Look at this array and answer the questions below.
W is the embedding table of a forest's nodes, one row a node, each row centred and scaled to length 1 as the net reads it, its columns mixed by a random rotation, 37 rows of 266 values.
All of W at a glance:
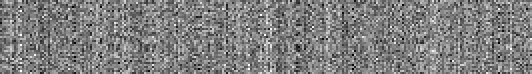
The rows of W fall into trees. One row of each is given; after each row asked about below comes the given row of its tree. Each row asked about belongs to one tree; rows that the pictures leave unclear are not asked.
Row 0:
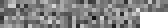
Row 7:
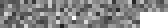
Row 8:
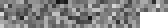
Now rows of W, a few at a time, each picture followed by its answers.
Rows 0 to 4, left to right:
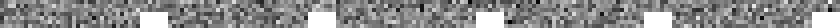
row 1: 0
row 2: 7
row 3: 7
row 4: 8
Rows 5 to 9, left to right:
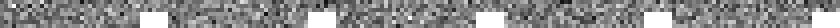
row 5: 0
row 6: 7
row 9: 7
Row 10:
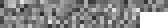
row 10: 0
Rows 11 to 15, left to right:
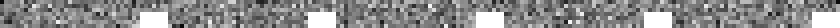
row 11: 7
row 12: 0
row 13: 7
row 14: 8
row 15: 7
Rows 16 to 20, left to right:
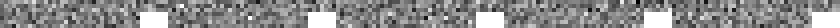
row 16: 0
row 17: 0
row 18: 8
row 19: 7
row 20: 7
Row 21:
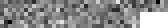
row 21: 7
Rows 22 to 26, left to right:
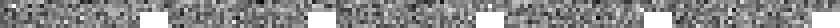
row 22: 0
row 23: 0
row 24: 0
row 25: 0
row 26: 7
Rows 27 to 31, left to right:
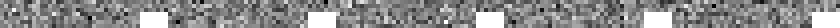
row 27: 8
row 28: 7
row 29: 0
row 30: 7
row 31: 0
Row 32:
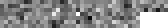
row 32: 8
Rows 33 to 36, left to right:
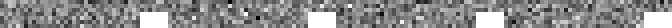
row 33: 0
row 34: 8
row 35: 0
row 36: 7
